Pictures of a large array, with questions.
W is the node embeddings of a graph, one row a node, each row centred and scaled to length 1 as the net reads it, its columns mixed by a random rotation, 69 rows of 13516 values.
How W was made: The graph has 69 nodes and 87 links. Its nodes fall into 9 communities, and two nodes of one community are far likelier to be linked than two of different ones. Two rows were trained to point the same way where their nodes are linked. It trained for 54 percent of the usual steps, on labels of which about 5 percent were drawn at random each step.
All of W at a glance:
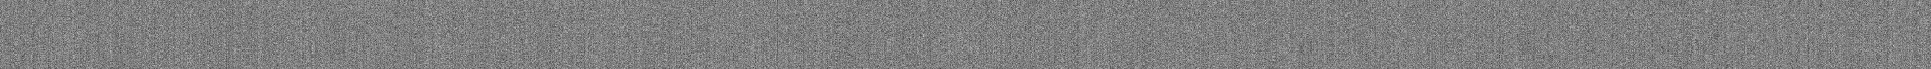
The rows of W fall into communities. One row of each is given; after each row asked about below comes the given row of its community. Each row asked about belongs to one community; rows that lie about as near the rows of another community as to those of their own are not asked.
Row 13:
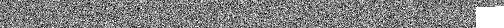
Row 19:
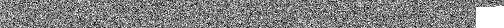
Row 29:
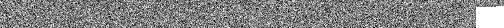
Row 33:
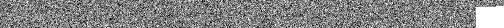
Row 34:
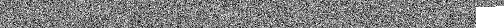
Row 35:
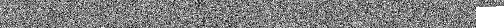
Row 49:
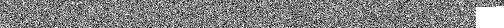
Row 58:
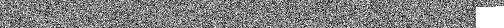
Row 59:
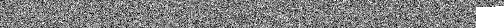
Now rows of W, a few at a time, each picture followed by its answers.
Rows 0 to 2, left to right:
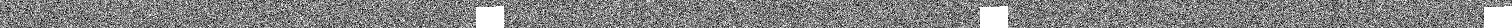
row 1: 33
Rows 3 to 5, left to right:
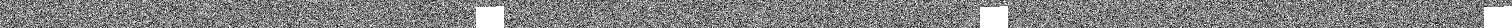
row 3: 33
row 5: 19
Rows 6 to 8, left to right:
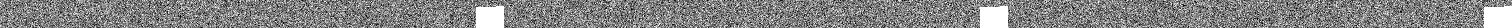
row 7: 13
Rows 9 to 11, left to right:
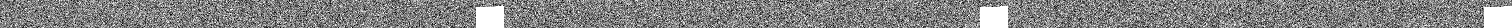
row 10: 58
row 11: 58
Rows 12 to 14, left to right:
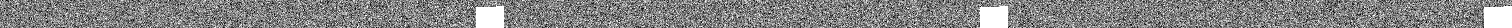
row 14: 35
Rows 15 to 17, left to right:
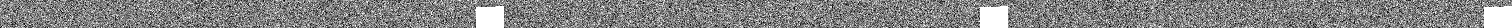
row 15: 35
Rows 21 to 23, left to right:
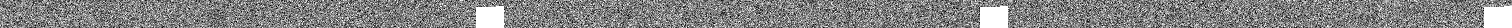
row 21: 59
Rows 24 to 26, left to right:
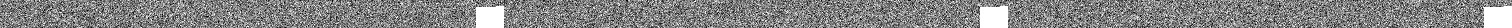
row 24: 49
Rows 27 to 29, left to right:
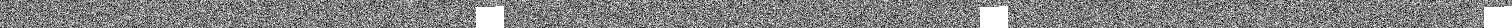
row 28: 13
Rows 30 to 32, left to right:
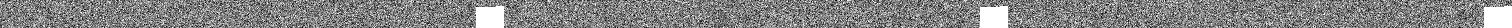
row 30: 19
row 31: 59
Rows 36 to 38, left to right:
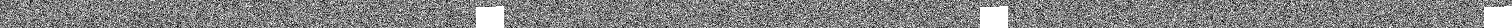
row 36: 34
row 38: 29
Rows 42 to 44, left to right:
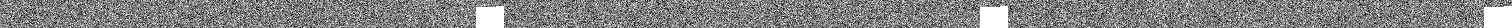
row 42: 49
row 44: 49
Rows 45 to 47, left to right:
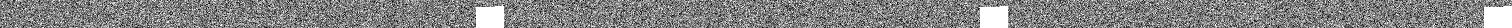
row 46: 33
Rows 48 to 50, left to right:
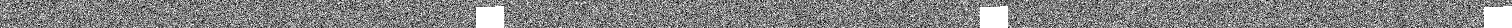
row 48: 59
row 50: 13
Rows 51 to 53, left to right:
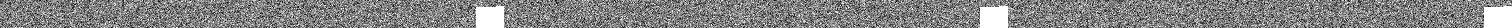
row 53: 59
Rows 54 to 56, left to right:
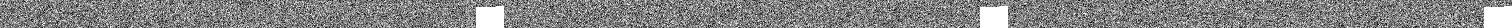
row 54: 49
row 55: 58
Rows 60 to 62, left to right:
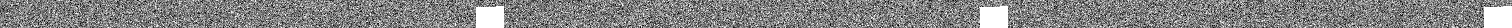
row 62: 58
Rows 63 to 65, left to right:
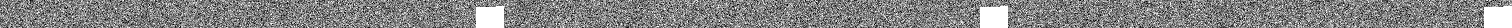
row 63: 34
